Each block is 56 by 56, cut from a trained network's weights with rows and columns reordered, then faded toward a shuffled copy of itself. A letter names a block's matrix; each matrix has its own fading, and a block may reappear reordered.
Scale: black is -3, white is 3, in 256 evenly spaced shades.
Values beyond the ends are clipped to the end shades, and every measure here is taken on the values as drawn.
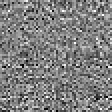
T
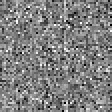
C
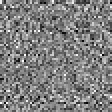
T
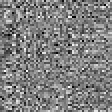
T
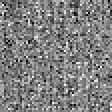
C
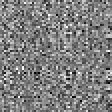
T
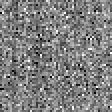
C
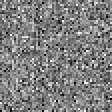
C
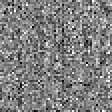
C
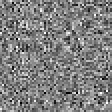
T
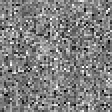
C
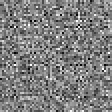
T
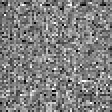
C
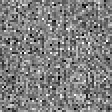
C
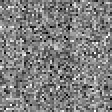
C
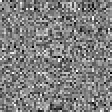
T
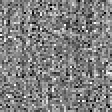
C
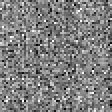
C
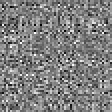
T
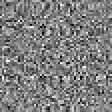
T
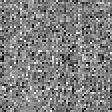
C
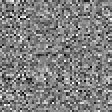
T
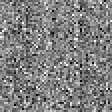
C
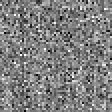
C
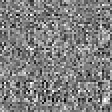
T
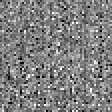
C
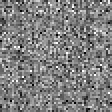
C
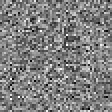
T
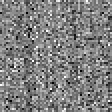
C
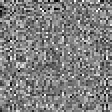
T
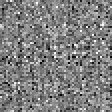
C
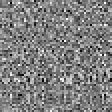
T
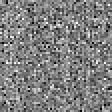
C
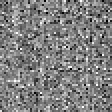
C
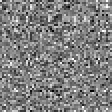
T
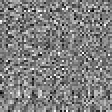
T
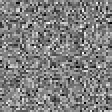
T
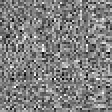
T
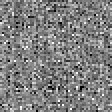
C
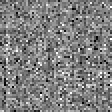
C
